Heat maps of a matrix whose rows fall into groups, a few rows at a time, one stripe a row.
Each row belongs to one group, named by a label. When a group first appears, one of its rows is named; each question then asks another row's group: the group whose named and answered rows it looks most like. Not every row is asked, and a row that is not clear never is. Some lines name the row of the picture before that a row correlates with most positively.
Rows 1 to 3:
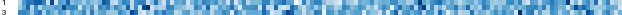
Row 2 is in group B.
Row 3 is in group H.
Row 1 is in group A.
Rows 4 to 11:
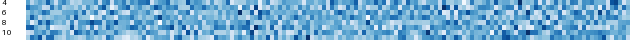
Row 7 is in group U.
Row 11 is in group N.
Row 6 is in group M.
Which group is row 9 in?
B
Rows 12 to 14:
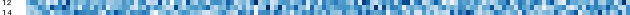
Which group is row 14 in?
M
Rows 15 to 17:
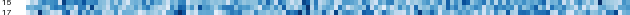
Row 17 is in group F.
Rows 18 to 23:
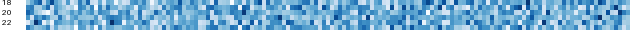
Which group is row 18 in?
N
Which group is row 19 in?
H
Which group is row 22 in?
M
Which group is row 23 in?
H
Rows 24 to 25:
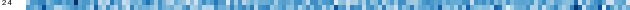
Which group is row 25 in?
M
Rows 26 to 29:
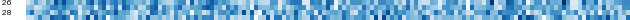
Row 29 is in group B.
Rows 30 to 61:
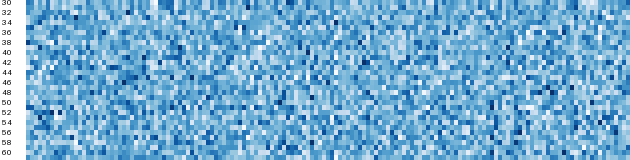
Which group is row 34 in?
F
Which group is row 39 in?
F
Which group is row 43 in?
M
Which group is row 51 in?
B
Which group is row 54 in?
M
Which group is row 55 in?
A
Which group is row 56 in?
H
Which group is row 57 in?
B
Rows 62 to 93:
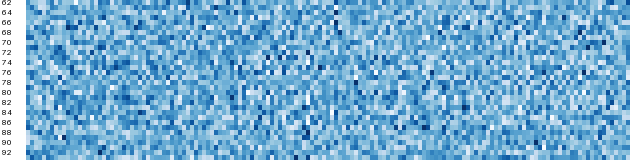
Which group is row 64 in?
F
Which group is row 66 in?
H
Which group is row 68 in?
M
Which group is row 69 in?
B
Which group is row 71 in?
H
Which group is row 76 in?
B
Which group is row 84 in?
H
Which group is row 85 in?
U
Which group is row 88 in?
N
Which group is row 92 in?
H
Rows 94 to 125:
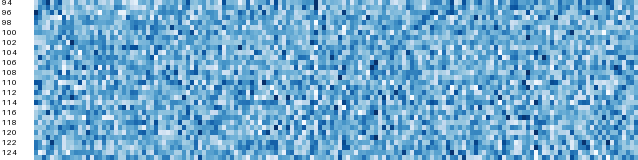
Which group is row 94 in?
N
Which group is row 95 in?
N
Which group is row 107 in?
U
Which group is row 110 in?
B
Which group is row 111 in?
H
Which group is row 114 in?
M
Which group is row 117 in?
H
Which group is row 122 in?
M
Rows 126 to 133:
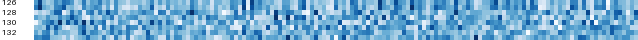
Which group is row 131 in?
U
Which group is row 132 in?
F
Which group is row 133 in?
M
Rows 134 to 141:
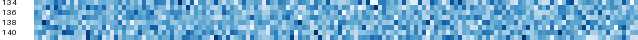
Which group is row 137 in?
M
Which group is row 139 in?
A
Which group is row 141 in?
H
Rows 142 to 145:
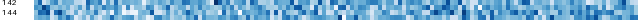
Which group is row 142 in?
H
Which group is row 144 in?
N
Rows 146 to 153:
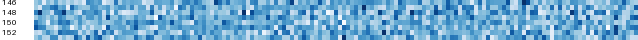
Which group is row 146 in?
H
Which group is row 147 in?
A
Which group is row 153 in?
H
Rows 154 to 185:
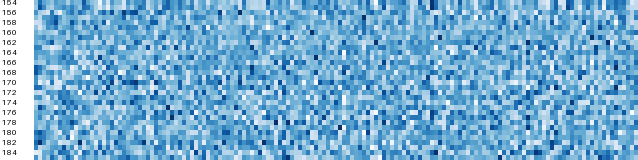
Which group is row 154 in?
U
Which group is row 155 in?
U
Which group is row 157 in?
A
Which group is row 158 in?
A
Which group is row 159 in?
F
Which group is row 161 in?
B
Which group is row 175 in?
U
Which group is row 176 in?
U
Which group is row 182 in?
B
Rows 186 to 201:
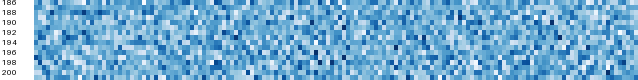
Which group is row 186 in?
H
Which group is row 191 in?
F
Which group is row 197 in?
M
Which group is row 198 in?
H
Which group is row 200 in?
N
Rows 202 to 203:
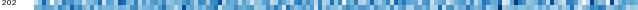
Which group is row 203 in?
B
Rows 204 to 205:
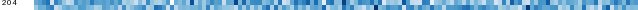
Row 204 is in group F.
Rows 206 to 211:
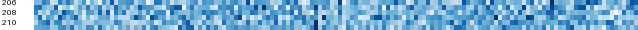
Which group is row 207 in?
B
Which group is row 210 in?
N
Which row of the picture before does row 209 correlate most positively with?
205
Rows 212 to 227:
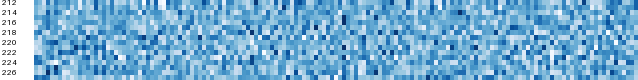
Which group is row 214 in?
U
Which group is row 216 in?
F
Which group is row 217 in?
N
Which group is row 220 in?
A
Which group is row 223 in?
M
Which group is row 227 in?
M
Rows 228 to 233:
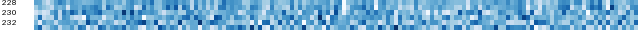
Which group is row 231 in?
H
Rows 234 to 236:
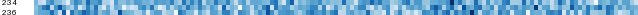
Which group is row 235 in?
N
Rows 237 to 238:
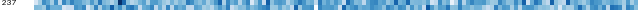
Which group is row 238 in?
U
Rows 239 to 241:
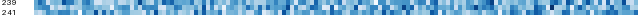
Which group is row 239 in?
U
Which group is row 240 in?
M
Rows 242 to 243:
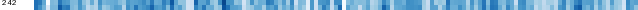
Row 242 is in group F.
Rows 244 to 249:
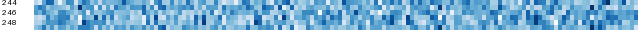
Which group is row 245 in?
B
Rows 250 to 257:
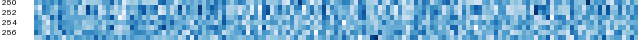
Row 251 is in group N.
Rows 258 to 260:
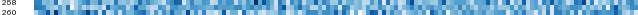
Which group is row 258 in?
B
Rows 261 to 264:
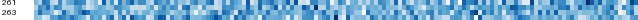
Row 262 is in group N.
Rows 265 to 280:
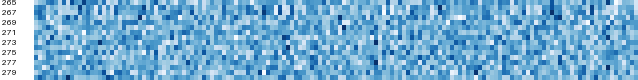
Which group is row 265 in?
A
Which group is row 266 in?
B
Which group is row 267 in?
B
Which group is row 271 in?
H
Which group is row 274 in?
M
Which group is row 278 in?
M
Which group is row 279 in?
M
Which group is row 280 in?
H
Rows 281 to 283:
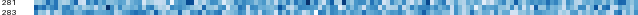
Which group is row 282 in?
H
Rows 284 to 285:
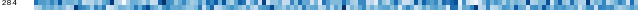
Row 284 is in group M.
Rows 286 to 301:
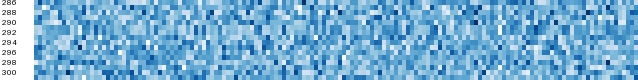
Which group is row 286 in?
N
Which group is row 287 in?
M
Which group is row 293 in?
U
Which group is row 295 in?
B
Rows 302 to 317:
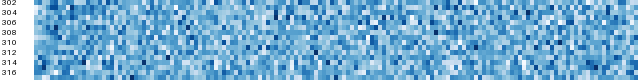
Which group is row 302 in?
H
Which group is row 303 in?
A
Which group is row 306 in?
U
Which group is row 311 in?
M
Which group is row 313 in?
U
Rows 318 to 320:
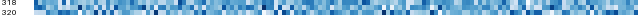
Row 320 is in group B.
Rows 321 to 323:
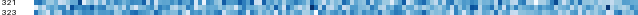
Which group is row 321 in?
B
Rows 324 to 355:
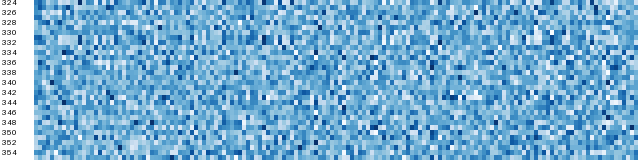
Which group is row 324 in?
B
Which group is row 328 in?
N
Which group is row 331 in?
B
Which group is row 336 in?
U
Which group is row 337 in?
U
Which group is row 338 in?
F
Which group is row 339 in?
U
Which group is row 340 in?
M
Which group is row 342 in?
H
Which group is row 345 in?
F
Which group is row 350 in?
U
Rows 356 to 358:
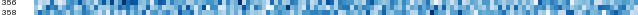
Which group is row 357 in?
F
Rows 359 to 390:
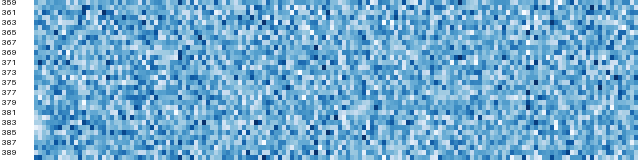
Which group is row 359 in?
U
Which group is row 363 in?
B
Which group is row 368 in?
N
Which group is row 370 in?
U
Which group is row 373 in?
M
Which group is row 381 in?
A
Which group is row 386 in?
A
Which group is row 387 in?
U
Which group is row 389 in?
N
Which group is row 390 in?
B
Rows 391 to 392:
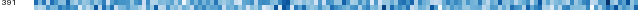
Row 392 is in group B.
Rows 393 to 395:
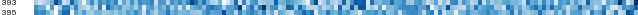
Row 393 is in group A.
